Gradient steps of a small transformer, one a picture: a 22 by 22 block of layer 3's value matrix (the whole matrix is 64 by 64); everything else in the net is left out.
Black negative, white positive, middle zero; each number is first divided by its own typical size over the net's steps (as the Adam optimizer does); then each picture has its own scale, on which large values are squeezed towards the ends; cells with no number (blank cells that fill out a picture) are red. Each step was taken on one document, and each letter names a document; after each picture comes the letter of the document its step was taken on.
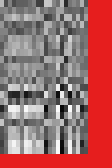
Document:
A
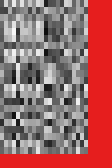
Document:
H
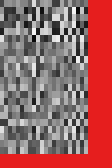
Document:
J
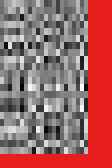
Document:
H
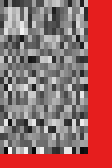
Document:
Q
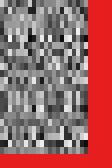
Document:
Q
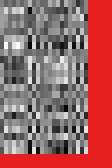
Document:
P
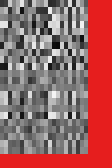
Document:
J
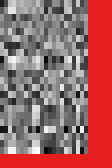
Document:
H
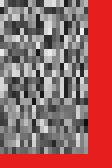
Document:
A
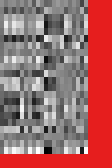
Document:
H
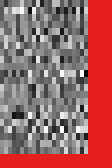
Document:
P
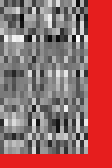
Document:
P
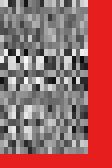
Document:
A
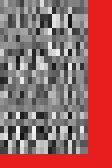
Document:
J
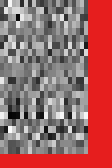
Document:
H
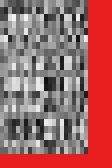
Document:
A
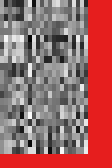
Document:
P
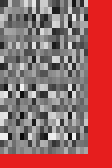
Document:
J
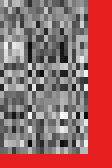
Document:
P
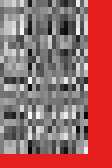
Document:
P
